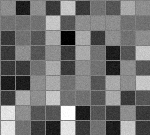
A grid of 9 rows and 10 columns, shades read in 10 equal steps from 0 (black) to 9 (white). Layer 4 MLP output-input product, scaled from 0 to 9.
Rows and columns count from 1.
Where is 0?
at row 3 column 5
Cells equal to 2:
16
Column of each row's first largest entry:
5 4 4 10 4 10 4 5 1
